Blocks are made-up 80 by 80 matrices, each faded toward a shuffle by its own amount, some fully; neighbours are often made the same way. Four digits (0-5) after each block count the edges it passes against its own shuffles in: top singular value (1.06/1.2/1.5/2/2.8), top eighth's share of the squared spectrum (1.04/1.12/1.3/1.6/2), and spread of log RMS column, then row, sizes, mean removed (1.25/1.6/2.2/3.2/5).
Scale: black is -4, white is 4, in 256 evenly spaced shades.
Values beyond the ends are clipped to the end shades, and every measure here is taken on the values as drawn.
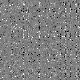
4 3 2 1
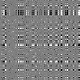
5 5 4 4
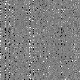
4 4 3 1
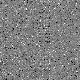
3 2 1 0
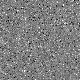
0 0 0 0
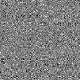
4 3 2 2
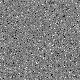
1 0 0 0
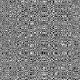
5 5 3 3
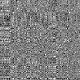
4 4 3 3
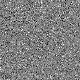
3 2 1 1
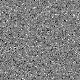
3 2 0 0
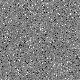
0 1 0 0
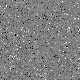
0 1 0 0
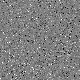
0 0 0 0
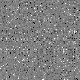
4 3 1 1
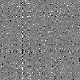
4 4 2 2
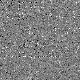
1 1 1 2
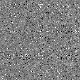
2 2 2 2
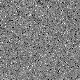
0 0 0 0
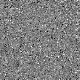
1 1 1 1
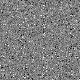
1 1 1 1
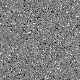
1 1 1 0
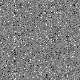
2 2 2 1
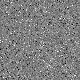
1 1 0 0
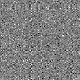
4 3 1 2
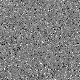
1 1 0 1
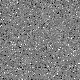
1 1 0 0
